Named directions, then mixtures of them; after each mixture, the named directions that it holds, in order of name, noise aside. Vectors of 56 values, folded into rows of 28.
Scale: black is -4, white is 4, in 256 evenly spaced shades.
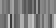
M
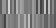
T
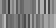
T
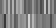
M, T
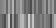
M, T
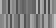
M, T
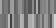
M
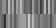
M, T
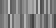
M, T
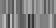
M, T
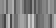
M, T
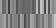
M, T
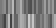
M, T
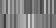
M, T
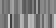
M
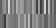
T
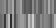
M, T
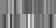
M, T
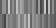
T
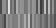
T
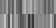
M, T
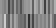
M, T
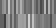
M, T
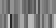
M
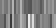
M, T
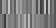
T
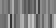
M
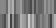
M, T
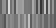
T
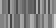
M, T
